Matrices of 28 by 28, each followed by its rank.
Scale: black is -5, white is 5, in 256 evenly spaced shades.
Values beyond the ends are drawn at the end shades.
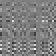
two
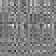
three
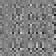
three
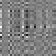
two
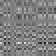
two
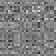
three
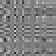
two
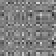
three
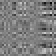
two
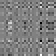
two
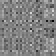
three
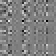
two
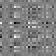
two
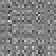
three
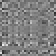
three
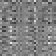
three
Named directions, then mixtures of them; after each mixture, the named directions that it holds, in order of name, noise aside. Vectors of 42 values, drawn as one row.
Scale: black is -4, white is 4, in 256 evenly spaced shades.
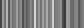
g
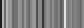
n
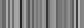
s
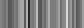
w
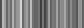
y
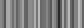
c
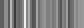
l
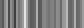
l, w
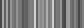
g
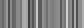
l, s, w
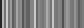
g, n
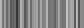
s, w, y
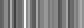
l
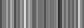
c, l, y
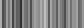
y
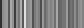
g, l, y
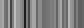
l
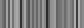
s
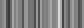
c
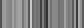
s, y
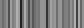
c, s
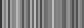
g, s, y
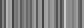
n, y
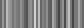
c, g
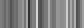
w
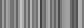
c, w, y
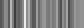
l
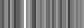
l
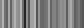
l, y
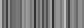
c, g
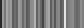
n
